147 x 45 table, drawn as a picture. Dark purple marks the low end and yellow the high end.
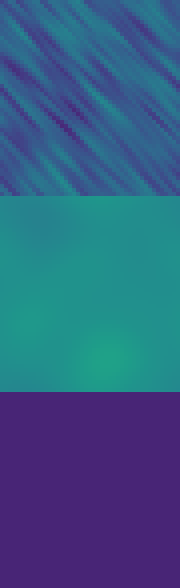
It is made of 3 by 1 panels. Panel 1,1: low, slanting down to the right. Panel 2,1: middling, smooth, faint in contrast. Panel 3,1: very low, flat.
